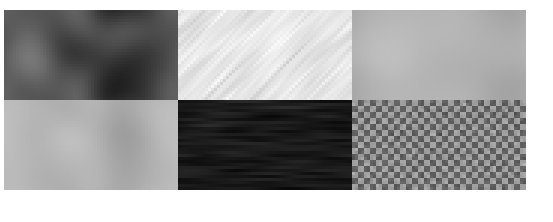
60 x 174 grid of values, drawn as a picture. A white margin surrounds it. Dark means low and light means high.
The table splits into 2 rows of 3 panels. Panel 1,1: low, smooth. Panel 1,2: very high, slanting up to the right, faint in contrast. Panel 1,3: high, smooth, faint in contrast. Panel 2,1: high, smooth, faint in contrast. Panel 2,2: very low, streaked across, faint in contrast. Panel 2,3: middling, checkered, strong in contrast.
